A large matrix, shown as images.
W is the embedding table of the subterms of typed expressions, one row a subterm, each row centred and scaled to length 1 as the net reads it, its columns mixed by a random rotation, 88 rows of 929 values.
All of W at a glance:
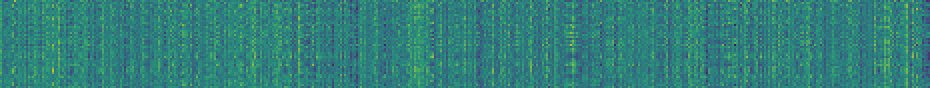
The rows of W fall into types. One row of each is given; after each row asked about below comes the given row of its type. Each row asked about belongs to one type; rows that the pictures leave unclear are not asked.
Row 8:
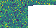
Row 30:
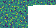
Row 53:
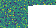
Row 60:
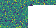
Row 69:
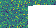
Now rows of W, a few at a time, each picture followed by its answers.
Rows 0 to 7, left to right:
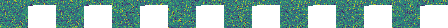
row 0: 60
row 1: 60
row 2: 53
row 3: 30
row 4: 69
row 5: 69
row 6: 69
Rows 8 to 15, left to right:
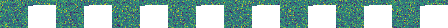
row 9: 53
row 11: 53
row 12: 69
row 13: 53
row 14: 53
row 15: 8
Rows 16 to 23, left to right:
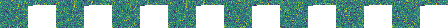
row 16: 69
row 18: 60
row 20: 60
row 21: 8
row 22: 53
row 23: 60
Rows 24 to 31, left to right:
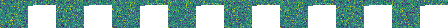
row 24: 30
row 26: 8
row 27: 8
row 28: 53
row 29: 8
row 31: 53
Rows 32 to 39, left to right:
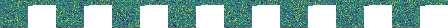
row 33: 30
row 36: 30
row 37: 69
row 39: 8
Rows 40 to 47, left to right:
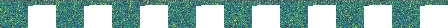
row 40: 30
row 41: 8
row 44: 30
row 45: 30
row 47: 69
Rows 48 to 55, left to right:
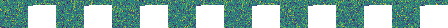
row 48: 8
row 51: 60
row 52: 8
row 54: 8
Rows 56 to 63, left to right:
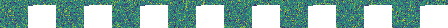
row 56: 53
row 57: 53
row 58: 8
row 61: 8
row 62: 60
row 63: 30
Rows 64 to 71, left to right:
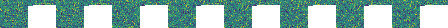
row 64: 8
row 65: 8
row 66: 60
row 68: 60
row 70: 60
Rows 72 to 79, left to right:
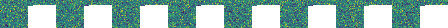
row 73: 60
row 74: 53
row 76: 69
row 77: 8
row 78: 69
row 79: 53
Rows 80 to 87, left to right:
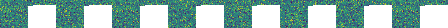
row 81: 53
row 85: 30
